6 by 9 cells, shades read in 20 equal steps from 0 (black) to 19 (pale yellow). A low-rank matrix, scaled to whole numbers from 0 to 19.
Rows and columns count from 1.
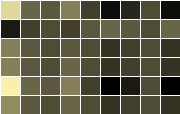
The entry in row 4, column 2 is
7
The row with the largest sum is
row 1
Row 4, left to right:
10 7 6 8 6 4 5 6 4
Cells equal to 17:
1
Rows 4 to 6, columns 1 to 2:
10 7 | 19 8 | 11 7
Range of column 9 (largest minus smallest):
8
